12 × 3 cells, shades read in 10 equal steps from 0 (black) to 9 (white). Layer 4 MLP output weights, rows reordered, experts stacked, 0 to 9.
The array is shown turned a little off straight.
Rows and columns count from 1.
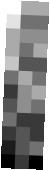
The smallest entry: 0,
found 2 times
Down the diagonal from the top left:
9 4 5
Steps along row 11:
up up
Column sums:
52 48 46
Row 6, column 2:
6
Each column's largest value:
9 6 6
